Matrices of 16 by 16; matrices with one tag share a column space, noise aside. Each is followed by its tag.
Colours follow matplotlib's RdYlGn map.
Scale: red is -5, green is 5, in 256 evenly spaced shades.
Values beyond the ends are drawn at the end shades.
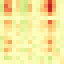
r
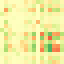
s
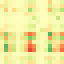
s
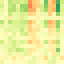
r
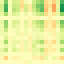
r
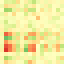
s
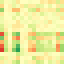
s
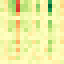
r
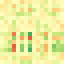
s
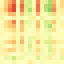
r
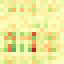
s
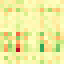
s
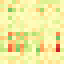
s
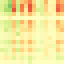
r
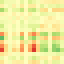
s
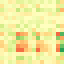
s
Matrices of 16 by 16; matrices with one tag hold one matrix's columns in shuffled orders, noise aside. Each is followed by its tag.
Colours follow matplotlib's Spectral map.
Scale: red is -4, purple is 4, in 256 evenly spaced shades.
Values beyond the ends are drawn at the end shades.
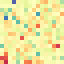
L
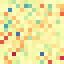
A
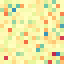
A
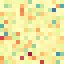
A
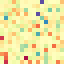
L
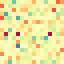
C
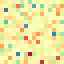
A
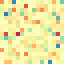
C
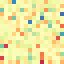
L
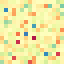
A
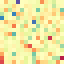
L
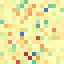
A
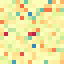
C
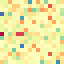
C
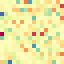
C
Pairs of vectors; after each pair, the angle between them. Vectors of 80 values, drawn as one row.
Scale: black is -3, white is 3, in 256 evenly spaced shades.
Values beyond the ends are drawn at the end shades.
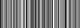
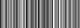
nearly parallel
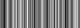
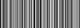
partly aligned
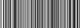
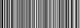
nearly opposite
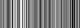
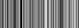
partly opposed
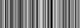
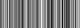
partly aligned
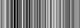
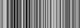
nearly parallel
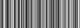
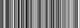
nearly parallel
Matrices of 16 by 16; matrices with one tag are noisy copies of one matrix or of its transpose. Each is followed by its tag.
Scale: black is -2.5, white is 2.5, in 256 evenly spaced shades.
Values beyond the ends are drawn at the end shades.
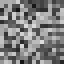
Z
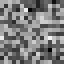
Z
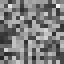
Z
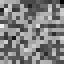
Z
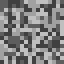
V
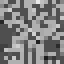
Z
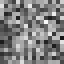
Z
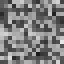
V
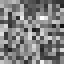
Z
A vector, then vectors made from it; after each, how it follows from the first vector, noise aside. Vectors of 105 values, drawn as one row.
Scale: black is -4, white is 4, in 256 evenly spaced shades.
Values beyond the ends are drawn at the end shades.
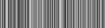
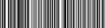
scaled up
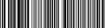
scaled up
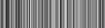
sign-scrambled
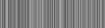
shrunk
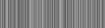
shrunk
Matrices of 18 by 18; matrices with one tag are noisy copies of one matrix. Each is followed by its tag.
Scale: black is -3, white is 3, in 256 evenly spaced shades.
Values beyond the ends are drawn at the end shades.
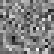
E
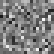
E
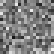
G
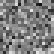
G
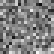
G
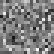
E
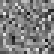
E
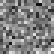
G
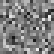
E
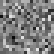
E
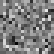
E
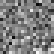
G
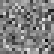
E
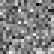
G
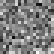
G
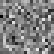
E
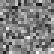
G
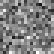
G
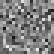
E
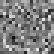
E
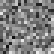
G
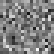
E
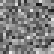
G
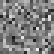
E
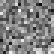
G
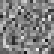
E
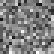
G
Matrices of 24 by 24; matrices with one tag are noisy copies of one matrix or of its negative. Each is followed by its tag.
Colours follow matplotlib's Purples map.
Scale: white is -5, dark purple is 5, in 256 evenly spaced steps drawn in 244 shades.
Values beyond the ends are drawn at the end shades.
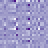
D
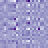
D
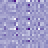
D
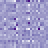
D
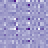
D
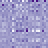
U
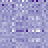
U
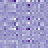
D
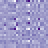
D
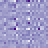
D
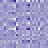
D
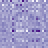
U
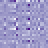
D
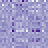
U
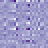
D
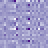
D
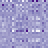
U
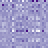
U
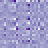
D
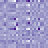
D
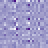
D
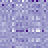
U
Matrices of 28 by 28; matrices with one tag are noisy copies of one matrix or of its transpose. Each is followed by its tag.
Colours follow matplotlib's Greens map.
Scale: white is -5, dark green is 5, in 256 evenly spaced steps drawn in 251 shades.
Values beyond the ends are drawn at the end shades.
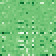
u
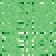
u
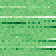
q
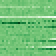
q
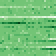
q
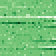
q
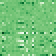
u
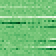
q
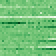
q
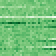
q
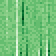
q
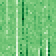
q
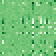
u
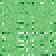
u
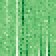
q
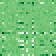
u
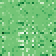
u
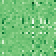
u
